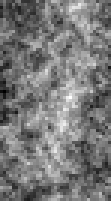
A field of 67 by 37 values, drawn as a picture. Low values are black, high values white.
Mirror symmetry: none. Grain: blotchy. Stripes: none. Odd rows or columns: none. Slope: none. Ninth with the highest average: centre.
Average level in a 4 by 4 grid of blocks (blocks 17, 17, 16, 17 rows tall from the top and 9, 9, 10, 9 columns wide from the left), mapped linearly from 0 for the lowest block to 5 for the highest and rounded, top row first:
0243 / 1352 / 2451 / 2331
